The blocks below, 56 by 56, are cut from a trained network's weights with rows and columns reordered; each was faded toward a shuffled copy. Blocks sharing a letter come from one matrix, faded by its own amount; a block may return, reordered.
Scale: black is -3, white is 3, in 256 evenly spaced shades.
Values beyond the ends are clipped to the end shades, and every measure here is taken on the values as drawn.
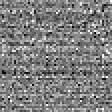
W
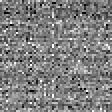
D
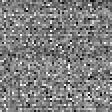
D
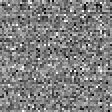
D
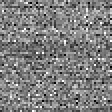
D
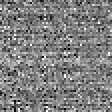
W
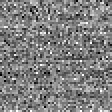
D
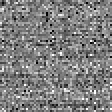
D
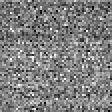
D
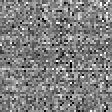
D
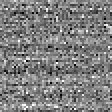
W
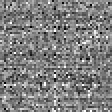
W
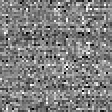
W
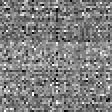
W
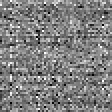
W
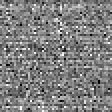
W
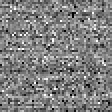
D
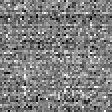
W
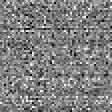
D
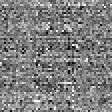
W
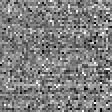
D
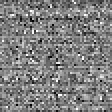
D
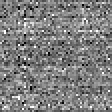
W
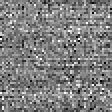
W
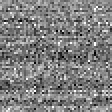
W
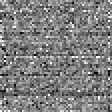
W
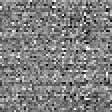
W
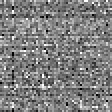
W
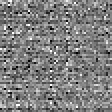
W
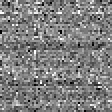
W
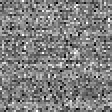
D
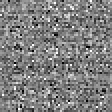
D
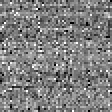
D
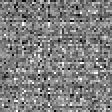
W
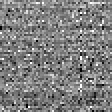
W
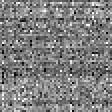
W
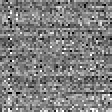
W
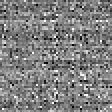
W
